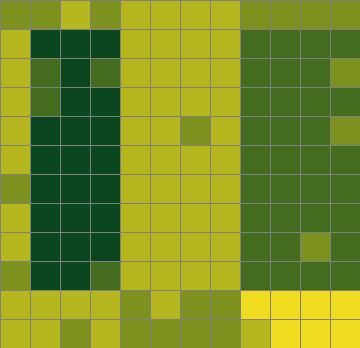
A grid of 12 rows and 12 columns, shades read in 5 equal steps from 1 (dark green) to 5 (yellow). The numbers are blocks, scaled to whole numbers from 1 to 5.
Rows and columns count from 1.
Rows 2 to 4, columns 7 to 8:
4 4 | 4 4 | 4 4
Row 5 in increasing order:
1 1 1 2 2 2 3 3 4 4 4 4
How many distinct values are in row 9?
4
